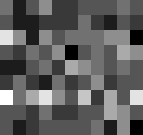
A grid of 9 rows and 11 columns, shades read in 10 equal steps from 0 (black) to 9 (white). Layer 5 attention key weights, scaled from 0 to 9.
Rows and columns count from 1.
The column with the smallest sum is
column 2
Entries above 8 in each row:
0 0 0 0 0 0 1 0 0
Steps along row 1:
down up up down same up same same up down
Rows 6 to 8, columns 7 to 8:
3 5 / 7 2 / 3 3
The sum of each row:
33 23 44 38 36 31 61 36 28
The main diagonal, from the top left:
4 1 1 3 2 2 7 3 1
